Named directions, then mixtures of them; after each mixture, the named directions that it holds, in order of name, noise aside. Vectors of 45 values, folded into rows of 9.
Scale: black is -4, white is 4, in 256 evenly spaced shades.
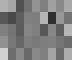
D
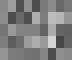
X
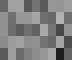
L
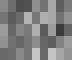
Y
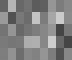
L, X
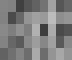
X, Y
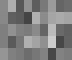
X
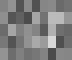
X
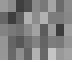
D, Y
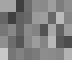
D, X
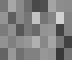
L, X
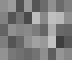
X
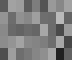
L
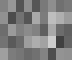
X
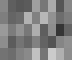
Y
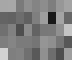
D, Y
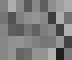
D, L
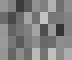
D, Y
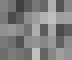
X, Y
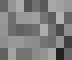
L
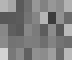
D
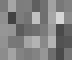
L, X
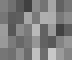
Y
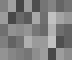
X
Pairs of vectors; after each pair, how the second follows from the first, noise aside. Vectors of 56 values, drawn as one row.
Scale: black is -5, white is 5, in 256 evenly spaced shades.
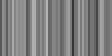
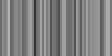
wrapped around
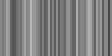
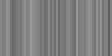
shrunk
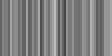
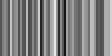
scaled up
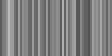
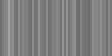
shrunk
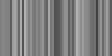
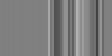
partly zeroed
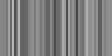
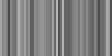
wrapped around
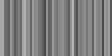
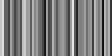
scaled up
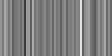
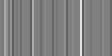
partly zeroed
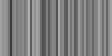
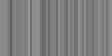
shrunk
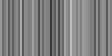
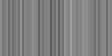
shrunk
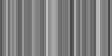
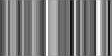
scaled up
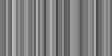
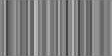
wrapped around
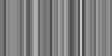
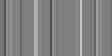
partly zeroed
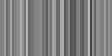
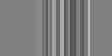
partly zeroed
